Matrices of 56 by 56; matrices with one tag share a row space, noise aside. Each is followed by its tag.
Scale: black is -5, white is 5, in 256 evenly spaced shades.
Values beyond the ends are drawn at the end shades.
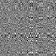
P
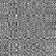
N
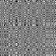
N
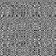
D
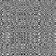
D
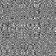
D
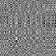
N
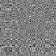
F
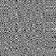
N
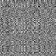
D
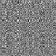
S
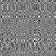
D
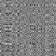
F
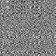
D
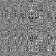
P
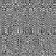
S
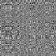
F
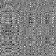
F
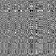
P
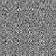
S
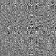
P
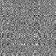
D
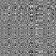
P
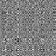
S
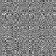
S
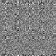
S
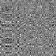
F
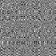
D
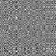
N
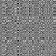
S
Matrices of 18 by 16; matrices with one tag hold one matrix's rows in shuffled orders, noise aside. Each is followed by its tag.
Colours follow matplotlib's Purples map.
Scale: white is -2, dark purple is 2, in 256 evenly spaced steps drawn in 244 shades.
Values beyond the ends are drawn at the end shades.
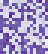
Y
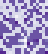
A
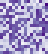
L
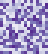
A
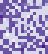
Y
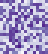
L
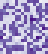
A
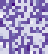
L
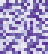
A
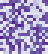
L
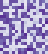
Y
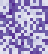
L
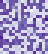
Y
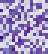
L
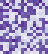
Y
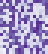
L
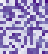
A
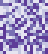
A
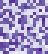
Y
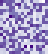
L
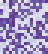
L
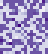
A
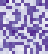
A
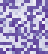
A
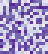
L
